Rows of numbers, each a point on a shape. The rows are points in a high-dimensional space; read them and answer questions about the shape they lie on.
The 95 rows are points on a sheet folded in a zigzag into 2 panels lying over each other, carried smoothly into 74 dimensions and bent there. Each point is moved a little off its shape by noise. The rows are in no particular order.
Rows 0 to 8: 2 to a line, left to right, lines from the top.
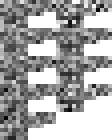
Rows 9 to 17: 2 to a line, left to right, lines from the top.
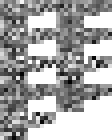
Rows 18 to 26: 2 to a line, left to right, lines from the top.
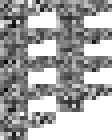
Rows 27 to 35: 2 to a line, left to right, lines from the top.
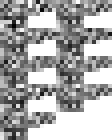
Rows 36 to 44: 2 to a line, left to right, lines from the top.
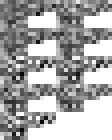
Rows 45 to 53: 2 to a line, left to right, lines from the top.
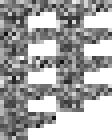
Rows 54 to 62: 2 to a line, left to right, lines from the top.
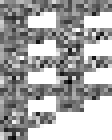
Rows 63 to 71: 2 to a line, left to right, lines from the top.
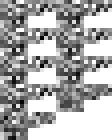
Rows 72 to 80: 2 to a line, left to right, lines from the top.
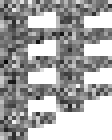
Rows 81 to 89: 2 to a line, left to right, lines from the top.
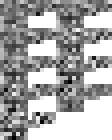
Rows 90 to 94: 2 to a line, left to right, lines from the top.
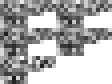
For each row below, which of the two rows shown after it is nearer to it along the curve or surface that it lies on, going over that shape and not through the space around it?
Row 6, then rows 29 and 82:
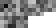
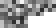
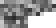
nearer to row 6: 82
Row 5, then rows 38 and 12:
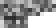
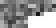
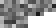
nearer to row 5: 38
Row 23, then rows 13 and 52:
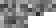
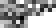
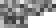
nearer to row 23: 52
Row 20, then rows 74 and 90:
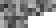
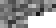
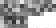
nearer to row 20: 74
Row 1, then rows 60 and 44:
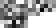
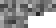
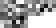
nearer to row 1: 44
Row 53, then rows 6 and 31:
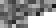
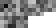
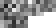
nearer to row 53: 6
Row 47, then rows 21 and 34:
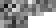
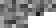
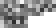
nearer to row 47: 34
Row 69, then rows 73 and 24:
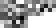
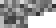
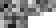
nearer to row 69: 73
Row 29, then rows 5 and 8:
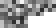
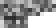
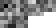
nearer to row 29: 5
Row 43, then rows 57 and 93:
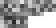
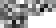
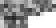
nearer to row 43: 57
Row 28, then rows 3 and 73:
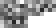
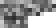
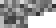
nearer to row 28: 73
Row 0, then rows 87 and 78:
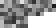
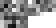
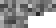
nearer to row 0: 78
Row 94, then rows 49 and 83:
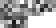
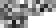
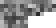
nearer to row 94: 49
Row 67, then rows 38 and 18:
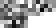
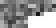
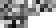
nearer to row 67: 18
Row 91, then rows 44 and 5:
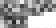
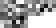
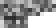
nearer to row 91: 44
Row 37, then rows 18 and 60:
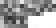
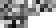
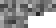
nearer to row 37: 60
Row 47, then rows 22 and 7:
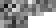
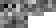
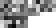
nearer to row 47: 22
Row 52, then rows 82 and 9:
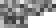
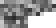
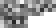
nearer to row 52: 9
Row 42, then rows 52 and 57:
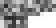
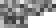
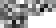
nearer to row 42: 57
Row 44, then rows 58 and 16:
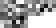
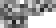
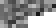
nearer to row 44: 58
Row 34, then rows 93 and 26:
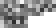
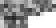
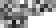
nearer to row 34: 26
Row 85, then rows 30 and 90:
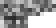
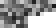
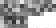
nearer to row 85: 30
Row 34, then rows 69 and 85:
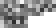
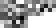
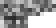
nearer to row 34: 69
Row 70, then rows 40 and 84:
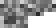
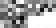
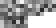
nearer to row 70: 84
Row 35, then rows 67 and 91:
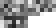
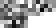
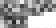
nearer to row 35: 67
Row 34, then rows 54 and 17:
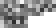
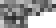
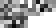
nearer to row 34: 17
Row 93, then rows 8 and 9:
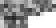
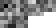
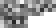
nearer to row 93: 8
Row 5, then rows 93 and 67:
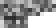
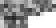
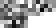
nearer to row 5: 93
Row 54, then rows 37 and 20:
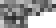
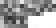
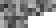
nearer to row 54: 20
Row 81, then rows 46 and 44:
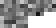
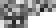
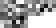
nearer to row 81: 44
